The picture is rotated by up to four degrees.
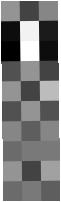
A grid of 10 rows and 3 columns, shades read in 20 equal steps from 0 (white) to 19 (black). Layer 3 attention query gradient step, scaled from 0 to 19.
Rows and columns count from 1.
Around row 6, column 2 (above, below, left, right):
14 12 13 13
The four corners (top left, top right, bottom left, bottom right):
8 9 11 12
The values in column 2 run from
0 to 14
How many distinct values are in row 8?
2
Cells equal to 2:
0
